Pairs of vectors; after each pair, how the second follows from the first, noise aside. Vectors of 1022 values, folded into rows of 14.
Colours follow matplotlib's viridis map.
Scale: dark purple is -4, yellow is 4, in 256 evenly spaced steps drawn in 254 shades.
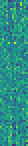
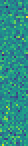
shuffled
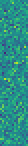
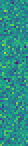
negated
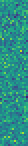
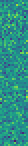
negated
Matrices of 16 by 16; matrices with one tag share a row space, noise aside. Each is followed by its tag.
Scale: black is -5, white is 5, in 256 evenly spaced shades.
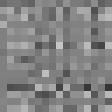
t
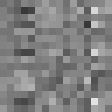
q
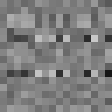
t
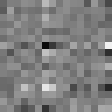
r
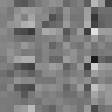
q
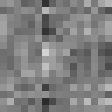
r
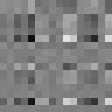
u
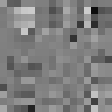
q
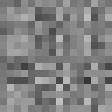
t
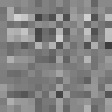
t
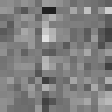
r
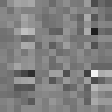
q
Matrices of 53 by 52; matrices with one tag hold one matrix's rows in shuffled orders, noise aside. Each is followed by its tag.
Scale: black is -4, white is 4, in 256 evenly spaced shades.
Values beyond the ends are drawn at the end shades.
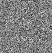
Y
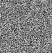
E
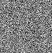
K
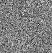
Y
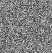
Y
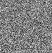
E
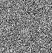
K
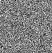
E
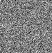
E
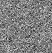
K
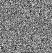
E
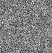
E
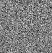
Y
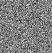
Y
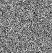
Y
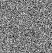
K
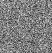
K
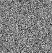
Y
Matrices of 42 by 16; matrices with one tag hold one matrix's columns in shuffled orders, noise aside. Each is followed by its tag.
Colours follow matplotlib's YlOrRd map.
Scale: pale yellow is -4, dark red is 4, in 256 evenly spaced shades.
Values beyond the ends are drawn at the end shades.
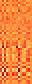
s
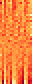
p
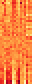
p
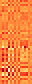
s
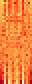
p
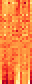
p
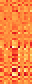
s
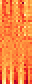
p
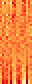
p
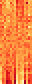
p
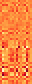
s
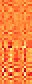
s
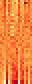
p
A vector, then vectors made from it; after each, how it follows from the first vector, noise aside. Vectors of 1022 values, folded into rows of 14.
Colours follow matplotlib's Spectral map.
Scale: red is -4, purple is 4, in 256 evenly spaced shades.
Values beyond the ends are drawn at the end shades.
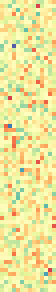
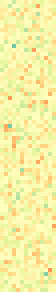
shrunk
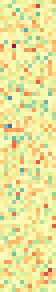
sign-scrambled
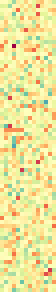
sign-scrambled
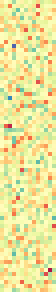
sign-scrambled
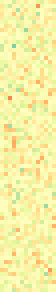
shrunk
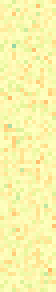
shrunk
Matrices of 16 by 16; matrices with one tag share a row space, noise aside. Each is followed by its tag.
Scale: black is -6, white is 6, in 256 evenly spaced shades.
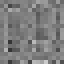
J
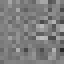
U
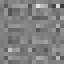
J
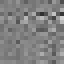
U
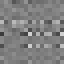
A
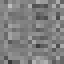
J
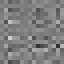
J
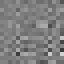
U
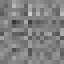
A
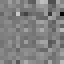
U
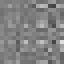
U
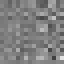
U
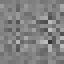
U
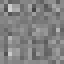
J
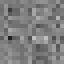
J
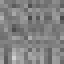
A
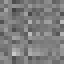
A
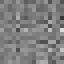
U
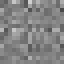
A
